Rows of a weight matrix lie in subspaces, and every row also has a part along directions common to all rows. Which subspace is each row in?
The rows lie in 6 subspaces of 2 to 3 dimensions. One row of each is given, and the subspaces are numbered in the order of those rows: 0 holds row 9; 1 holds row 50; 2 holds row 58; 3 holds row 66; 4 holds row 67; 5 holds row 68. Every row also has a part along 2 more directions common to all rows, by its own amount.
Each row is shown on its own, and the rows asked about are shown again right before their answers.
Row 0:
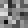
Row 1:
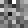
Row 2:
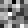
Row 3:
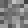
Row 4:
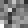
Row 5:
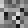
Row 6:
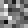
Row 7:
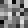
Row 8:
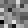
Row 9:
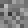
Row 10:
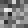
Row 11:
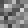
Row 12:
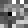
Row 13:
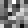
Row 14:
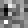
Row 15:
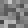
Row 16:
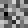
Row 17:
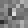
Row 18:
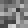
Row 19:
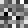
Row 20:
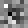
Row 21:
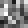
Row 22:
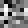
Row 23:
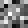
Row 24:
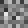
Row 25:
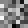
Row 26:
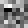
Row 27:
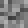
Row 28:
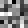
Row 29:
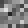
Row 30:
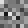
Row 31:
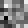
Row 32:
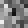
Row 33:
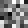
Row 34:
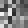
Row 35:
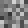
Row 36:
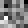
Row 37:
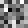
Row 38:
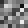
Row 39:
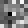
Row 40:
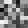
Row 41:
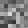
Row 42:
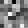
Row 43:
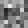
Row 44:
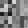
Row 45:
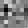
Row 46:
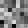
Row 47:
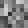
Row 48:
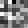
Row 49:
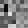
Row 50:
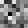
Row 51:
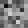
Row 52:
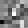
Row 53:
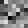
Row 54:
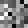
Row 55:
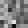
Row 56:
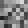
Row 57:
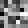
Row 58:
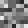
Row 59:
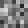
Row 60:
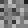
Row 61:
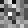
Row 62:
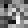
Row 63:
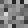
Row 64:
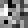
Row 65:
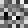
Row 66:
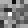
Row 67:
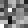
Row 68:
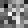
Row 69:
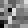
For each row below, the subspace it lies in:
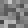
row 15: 5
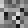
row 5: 0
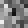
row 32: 4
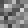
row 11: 2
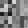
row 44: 4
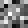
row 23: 5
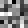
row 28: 4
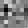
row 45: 3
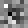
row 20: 5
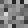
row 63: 0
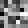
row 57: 3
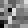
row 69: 4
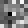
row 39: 4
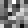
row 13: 1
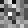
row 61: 1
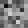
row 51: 3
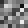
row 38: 2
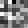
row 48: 1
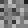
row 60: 1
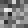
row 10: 3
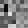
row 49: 5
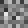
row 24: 0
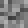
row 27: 1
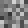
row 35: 2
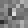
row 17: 4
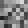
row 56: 2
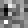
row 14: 3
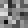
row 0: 3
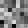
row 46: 5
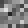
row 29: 2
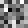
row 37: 0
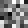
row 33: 2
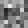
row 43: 3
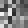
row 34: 4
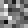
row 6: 1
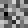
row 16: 0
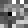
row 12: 4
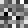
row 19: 0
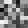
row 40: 5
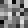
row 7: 2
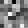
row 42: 1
